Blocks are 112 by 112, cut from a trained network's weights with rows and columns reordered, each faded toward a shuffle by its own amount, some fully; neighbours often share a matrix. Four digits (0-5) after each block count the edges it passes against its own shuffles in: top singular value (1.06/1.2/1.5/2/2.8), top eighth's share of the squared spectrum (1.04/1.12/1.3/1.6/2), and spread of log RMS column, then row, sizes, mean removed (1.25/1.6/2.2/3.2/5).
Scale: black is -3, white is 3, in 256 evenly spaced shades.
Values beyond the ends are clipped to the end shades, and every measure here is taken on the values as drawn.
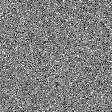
1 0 0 0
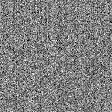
3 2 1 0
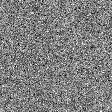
0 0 0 0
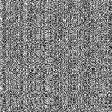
4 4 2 1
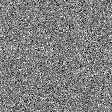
2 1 0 0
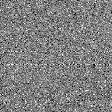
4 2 0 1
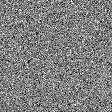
0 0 0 0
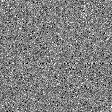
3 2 0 1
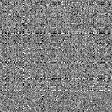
4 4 2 3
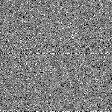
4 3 0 2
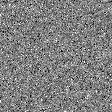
1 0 0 0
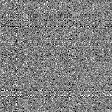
4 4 2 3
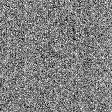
2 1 0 0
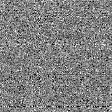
3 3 1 2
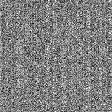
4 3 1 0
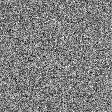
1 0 0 0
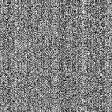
4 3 1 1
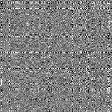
5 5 3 3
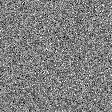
0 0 0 0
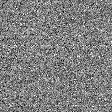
2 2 0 1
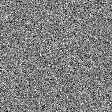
0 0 0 0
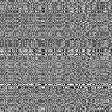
5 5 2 4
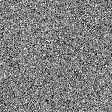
1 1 0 0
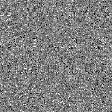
3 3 2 1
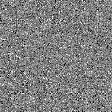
3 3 1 1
